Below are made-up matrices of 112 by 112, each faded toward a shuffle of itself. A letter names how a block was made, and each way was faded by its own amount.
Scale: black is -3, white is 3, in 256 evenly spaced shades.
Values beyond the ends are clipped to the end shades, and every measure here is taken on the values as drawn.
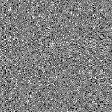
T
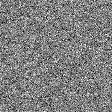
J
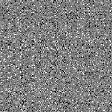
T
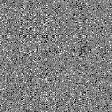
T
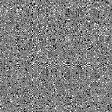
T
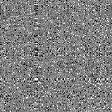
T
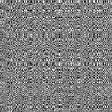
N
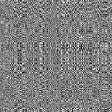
N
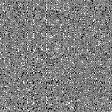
T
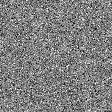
J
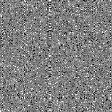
T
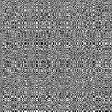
N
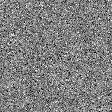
J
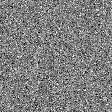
J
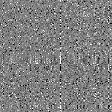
T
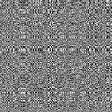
N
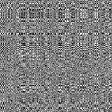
N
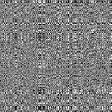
N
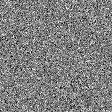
J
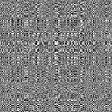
N
